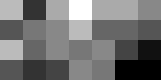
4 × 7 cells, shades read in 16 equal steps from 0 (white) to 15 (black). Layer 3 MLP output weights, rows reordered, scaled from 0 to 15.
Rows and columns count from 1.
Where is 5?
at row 1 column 3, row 1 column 5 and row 1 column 6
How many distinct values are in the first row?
5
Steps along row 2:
down down down up same up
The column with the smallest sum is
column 4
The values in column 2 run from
8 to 12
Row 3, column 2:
9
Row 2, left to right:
10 8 7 4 9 9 10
